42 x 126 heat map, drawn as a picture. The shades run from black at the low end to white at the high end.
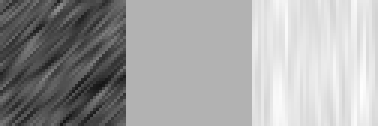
It is made of 1 by 3 panels. Panel 1,1: low, slanting up to the right. Panel 1,2: high, flat. Panel 1,3: very high, streaked downward, faint in contrast.
